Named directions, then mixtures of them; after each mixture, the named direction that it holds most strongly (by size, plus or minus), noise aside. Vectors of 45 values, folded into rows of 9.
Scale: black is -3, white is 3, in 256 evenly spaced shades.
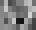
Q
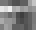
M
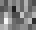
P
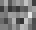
Q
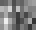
M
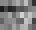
M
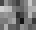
Q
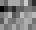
M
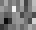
P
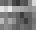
M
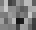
Q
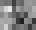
M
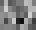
Q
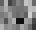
Q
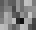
Q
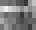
M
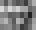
M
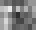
M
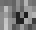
P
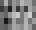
M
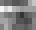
M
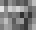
M
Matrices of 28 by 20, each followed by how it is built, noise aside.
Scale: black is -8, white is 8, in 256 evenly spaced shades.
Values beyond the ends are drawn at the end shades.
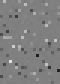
sparse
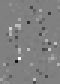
sparse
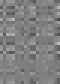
low rank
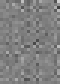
low rank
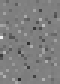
sparse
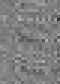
low rank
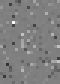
sparse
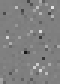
sparse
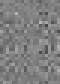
low rank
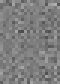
low rank
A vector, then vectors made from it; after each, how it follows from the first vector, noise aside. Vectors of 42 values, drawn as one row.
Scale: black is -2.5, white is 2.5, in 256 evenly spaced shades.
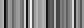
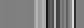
partly zeroed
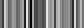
negated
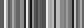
negated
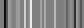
partly zeroed
